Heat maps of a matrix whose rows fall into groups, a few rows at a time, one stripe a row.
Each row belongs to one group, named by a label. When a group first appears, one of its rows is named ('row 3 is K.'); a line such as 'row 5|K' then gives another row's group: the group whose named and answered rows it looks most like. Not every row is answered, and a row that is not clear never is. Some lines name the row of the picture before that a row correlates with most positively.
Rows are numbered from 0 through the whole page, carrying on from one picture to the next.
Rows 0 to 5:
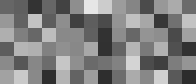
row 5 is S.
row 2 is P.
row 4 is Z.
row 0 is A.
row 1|Z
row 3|S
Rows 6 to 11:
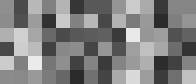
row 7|Z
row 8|S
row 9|S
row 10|Z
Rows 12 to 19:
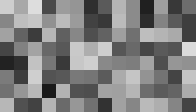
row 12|S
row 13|S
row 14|P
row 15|A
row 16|A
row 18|Z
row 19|P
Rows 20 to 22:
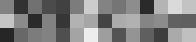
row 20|A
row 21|P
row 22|A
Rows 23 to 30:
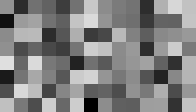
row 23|A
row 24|A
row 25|S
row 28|A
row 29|S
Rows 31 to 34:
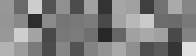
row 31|Z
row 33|S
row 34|Z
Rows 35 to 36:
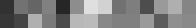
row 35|A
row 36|A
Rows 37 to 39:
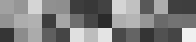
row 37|S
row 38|S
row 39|A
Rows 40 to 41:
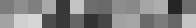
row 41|S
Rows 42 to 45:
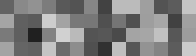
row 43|P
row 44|P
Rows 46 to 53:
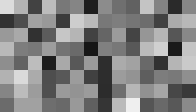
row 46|P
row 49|P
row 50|Z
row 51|S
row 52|S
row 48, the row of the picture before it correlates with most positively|44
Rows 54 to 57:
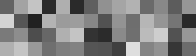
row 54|Z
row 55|P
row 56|P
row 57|S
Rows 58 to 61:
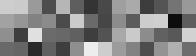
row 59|P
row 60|Z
